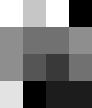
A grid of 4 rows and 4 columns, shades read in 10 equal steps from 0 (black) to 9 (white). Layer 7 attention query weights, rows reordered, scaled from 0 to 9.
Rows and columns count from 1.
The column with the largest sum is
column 1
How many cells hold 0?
2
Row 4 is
8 0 1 1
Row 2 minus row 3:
0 1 2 1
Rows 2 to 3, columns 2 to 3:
4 4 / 3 2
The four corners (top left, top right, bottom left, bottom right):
9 0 8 1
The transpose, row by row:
9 5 5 8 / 7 4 3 0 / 9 4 2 1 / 0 5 4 1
